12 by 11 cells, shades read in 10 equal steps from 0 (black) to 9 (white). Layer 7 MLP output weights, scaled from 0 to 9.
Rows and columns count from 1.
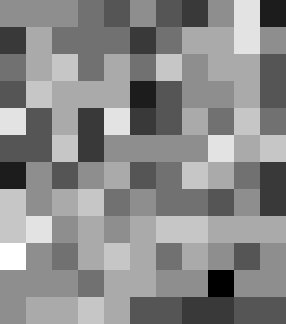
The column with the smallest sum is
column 11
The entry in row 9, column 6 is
6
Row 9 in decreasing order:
8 7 7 7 6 6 6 6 6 5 5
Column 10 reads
8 8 6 6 7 6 4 5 6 3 5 3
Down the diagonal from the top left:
5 6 7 6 8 5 4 4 6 3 5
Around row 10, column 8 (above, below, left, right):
7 5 4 5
